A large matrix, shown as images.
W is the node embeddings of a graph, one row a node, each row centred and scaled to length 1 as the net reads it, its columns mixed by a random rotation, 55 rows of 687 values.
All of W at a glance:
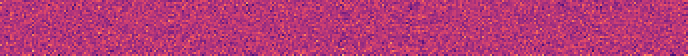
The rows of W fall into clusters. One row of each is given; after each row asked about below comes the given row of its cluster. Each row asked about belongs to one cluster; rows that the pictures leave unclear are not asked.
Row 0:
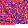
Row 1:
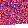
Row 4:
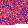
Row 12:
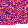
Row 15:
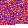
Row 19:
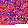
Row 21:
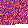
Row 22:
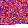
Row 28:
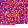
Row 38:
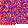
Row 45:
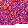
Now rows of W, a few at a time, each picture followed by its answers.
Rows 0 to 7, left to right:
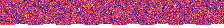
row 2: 12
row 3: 45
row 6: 38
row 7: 1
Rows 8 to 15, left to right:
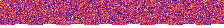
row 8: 45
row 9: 15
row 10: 19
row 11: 38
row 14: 19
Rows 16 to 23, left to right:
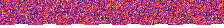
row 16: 0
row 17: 12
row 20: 45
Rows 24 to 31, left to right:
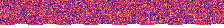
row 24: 4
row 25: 15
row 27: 0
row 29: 19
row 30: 0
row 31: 38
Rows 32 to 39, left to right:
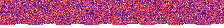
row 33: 1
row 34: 15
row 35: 12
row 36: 19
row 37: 19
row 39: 12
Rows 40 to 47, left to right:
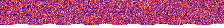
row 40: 22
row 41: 4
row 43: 38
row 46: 21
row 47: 4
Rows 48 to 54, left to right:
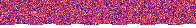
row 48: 0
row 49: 28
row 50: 15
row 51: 21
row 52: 12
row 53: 38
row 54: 22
